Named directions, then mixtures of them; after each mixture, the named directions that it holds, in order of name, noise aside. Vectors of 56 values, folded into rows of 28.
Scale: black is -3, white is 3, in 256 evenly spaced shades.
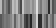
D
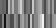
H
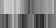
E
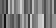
H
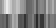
E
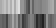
E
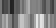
E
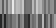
D, E, H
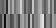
H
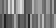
E, H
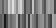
E, H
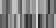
D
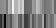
D, E, H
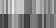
D, E, H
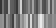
D, E, H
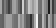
D, E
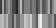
D, E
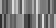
D, H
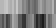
E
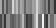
D, H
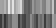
E, H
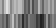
E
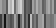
E, H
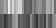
E, H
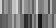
D, E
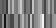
H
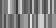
D, H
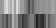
E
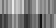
D, E, H
